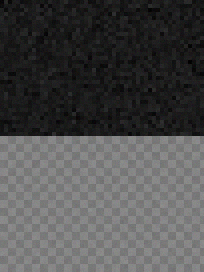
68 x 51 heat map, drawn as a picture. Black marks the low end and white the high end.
The table splits into 2 rows of 1 panel. Panel 1,1: very low, fine-grained, faint in contrast. Panel 2,1: middling, checkered, faint in contrast.
